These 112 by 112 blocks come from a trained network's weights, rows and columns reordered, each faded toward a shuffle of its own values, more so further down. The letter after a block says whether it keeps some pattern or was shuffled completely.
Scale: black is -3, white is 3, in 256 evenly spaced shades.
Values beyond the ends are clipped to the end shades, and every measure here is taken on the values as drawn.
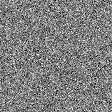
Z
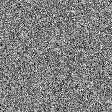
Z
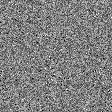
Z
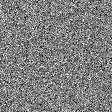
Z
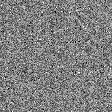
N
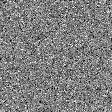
Z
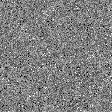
N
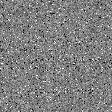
N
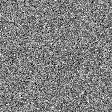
Z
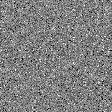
N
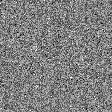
N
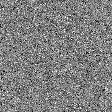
Z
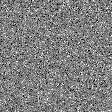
Z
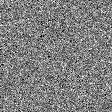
Z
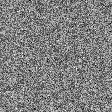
N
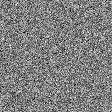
Z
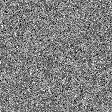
Z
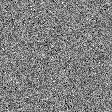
Z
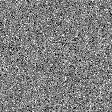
Z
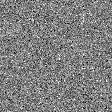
N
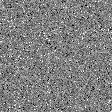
Z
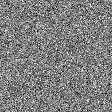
Z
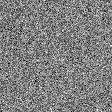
N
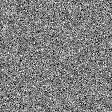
Z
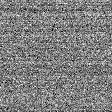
N
